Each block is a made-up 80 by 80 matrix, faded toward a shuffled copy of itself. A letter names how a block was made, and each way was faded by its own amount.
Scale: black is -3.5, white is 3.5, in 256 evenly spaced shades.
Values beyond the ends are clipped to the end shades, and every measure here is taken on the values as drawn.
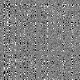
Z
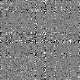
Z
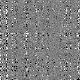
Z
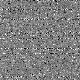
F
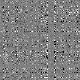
Z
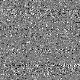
F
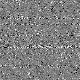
F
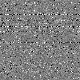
F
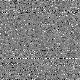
F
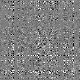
Z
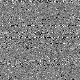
F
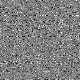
F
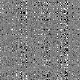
Z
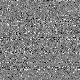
F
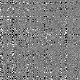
Z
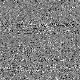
F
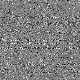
F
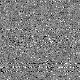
F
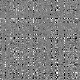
Z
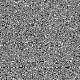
F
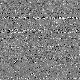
F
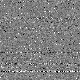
F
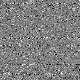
F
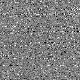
F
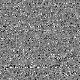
F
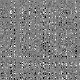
Z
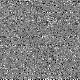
F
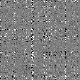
Z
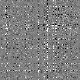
Z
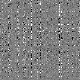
Z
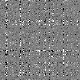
Z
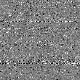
F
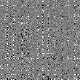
Z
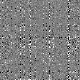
Z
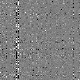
Z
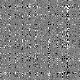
Z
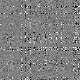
Z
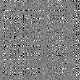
Z
